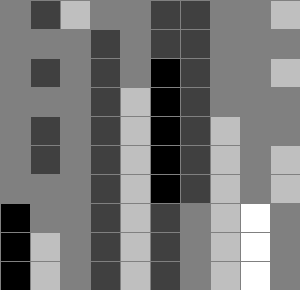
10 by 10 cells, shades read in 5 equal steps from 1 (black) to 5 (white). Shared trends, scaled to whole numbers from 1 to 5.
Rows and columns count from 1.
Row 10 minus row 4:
-2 1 0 0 0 1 1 1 2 0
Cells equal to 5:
3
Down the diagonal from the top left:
3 3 3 2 4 1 2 4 5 3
